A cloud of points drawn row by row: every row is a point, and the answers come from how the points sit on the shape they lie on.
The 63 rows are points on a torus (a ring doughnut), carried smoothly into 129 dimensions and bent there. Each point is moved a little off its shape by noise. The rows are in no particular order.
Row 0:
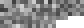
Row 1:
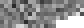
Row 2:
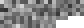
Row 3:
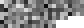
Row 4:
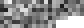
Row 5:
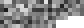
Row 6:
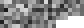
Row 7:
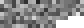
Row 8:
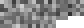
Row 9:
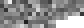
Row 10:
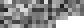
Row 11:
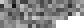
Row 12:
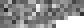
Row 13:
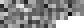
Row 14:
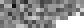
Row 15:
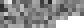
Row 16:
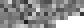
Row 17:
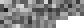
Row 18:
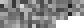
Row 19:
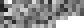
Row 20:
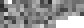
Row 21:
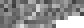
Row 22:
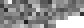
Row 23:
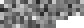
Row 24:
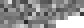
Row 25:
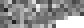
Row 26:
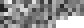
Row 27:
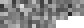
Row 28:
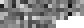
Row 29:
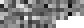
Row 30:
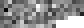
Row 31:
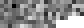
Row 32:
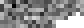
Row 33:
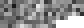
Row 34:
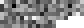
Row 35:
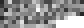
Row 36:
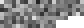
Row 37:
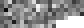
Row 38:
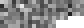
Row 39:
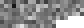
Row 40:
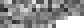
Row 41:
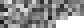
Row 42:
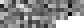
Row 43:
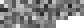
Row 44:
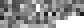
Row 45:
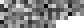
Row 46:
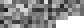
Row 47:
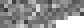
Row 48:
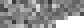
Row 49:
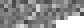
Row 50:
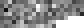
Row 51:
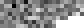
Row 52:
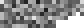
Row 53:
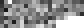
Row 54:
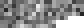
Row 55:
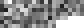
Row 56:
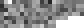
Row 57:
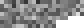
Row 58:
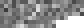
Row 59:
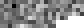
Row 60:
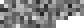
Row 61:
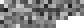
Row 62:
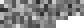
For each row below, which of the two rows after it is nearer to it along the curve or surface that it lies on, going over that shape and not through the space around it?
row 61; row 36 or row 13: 36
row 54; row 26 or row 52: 52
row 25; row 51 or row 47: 47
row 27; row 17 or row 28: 28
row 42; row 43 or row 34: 34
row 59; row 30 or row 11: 30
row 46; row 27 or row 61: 61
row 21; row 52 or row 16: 16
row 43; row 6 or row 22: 6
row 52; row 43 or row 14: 43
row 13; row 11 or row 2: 11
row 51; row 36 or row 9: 9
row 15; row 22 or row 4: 22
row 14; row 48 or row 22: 22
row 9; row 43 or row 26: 26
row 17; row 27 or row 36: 36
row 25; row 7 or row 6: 6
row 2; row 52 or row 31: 52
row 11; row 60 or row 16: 16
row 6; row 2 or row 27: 2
